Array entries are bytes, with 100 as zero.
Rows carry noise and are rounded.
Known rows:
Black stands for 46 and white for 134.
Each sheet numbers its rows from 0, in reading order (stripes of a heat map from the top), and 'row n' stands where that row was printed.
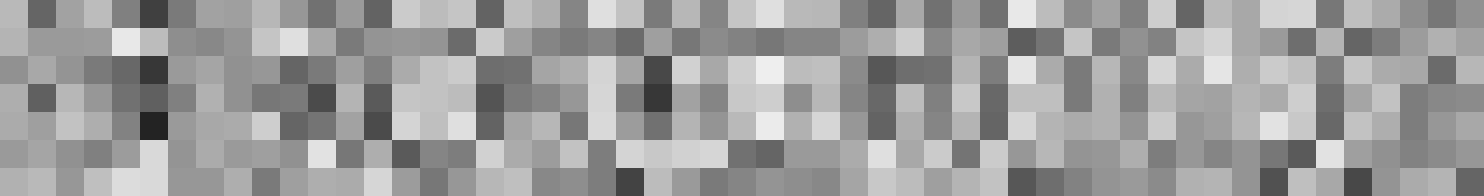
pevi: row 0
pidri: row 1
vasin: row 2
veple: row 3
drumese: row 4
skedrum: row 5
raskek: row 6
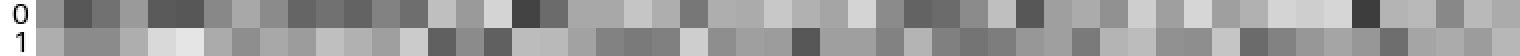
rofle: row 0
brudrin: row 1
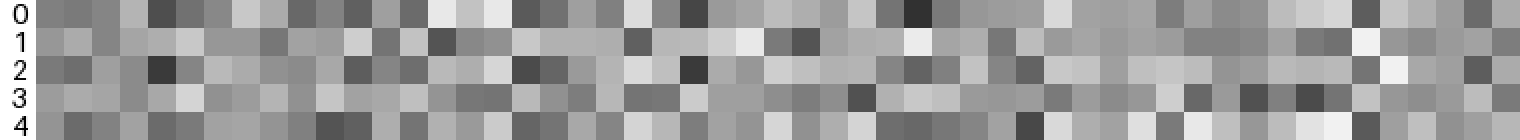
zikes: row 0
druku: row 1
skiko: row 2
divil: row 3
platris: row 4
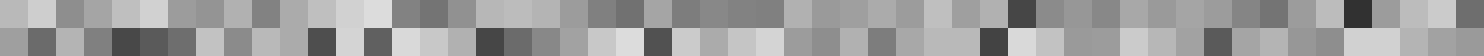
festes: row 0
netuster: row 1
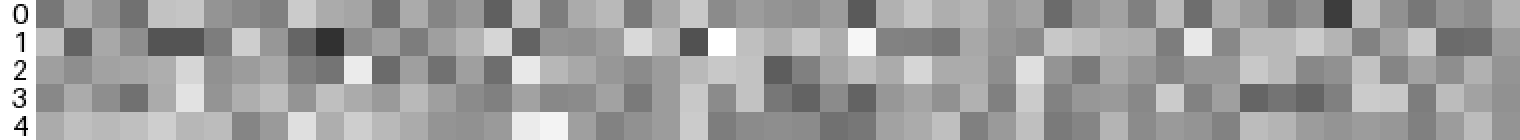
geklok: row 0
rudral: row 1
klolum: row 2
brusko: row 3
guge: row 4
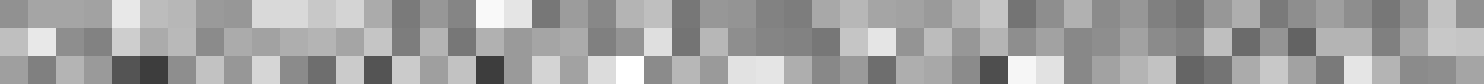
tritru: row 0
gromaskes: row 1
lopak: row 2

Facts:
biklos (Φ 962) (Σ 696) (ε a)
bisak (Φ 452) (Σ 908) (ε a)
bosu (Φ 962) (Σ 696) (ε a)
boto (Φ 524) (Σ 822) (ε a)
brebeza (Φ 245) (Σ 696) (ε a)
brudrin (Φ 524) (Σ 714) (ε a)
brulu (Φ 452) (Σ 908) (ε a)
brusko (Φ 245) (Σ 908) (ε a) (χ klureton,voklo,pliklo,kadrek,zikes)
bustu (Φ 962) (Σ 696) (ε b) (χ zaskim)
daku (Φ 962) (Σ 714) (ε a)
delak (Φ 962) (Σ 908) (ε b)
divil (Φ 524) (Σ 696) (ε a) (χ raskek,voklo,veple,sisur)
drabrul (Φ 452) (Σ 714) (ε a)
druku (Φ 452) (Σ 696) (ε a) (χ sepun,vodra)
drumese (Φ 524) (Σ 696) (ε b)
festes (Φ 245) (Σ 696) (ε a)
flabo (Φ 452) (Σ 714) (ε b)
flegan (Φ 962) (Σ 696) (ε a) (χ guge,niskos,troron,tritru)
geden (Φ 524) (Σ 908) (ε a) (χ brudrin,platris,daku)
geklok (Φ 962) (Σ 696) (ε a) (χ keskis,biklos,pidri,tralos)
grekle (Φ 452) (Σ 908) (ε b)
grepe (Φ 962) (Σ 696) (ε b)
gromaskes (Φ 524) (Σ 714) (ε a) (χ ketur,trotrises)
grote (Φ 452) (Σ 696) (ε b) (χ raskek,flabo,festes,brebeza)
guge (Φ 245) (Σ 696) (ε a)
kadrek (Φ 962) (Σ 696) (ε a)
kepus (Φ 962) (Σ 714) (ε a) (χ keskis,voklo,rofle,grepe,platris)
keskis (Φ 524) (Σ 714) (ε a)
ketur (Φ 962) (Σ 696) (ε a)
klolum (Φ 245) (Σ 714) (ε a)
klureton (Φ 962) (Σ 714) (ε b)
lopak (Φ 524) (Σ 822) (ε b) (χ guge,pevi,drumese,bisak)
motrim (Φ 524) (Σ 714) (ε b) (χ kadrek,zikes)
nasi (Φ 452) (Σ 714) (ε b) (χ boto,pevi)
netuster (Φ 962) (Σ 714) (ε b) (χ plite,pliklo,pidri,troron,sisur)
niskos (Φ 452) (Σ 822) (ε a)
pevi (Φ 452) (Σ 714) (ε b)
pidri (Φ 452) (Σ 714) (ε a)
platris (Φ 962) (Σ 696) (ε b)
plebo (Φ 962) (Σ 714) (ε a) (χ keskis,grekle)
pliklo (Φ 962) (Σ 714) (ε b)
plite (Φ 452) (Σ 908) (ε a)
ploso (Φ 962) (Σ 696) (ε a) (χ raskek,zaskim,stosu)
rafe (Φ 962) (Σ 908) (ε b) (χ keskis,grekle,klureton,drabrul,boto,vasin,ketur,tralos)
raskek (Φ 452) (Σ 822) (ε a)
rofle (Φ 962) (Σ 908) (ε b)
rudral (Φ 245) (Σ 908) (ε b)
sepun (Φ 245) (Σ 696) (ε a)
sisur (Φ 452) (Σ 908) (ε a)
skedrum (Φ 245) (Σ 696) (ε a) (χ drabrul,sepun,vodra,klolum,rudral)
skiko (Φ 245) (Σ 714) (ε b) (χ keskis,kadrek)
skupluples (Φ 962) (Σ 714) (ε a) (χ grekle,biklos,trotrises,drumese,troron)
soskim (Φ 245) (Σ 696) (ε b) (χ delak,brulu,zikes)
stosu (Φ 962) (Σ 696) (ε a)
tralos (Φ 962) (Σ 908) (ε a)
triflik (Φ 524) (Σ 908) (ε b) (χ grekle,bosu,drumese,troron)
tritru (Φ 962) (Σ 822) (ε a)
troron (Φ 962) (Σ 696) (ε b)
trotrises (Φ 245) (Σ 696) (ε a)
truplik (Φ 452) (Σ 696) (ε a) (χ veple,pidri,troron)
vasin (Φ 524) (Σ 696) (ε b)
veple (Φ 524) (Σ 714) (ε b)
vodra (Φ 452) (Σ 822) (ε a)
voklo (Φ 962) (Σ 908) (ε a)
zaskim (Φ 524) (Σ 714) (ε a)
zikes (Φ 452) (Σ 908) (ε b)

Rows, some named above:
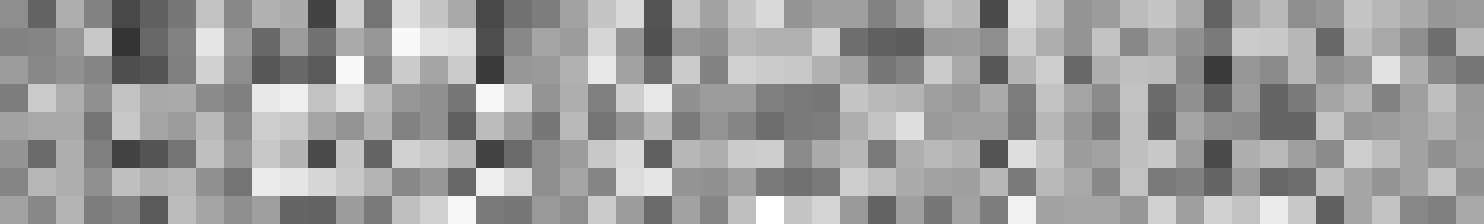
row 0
netuster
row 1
delak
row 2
grote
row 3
flegan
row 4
truplik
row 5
netuster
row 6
flegan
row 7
grekle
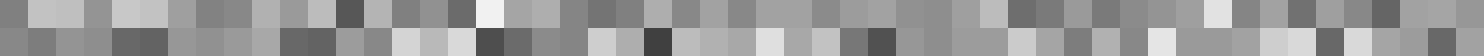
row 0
tralos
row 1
klureton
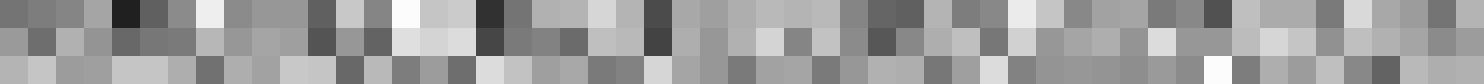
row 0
soskim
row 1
pliklo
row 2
boto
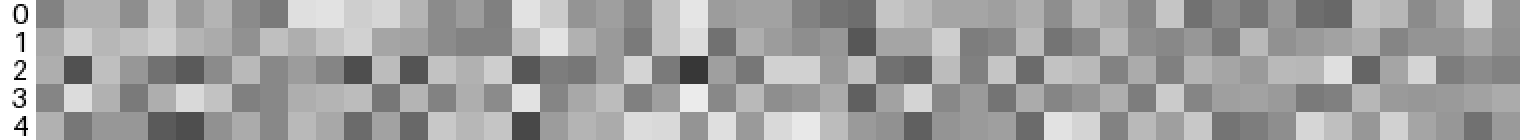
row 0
flegan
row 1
bisak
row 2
veple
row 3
plebo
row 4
nasi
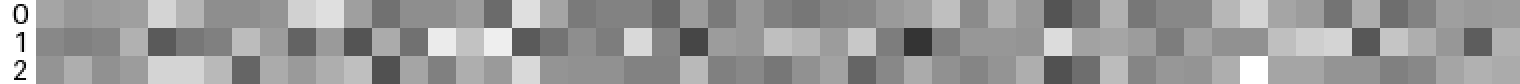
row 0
pidri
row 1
zikes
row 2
keskis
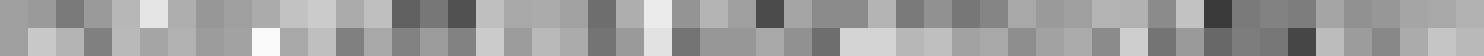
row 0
geden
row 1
skupluples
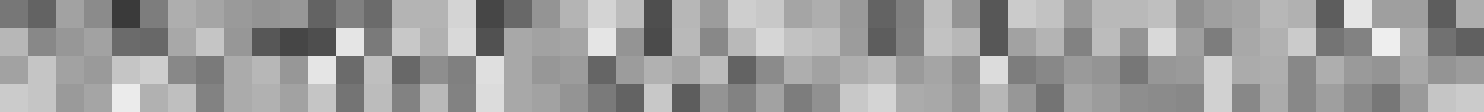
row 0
skiko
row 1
flabo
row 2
drabrul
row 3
trotrises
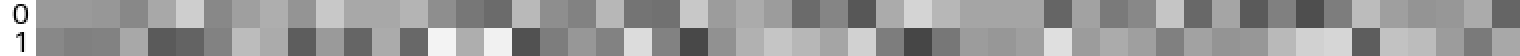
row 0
divil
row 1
zikes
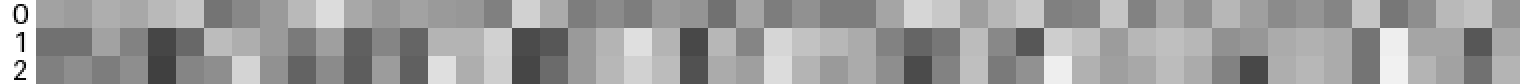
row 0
plite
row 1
skiko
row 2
motrim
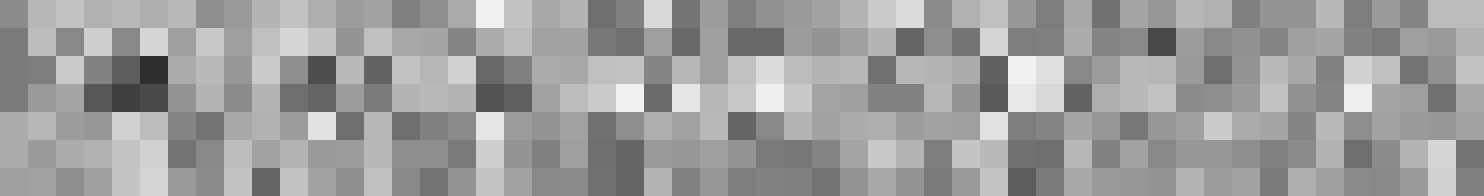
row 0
bosu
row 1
brulu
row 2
triflik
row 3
rafe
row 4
drabrul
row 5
sisur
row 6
voklo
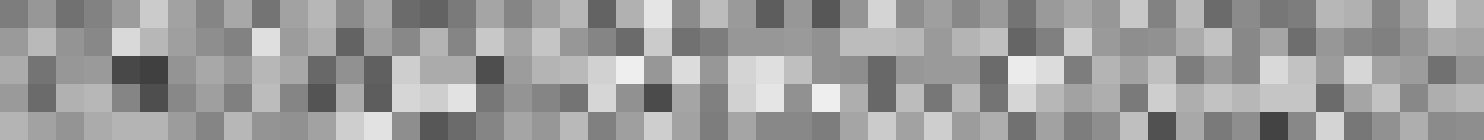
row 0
kepus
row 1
biklos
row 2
nasi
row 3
troron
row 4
ploso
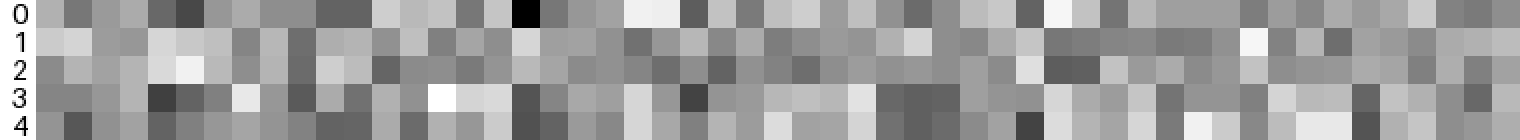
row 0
bustu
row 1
ketur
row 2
kadrek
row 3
delak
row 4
platris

